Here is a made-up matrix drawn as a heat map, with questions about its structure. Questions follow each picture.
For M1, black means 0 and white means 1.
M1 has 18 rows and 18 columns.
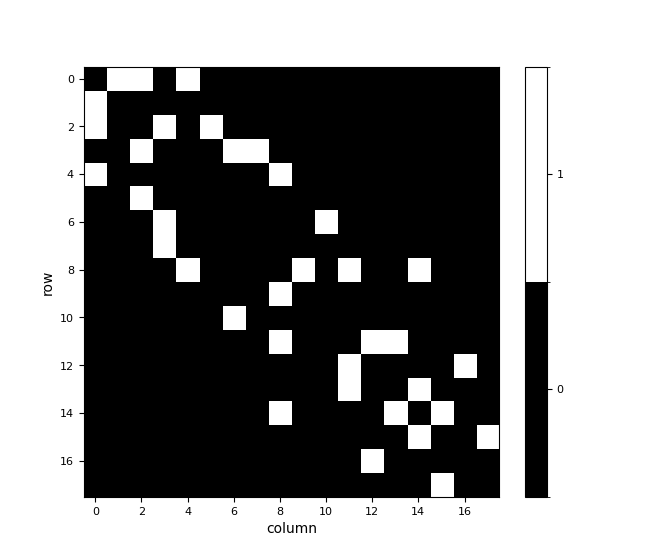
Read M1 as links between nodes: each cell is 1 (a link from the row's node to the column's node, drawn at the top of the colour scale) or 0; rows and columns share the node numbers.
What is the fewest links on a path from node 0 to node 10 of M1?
4
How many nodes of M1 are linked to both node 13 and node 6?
0
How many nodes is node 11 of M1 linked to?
3
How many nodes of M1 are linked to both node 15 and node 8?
1
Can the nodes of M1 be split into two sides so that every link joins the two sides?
yes
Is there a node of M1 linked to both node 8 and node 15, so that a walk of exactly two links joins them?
yes
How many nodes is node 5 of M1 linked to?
1
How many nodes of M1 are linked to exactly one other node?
7
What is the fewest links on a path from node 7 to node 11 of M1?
6
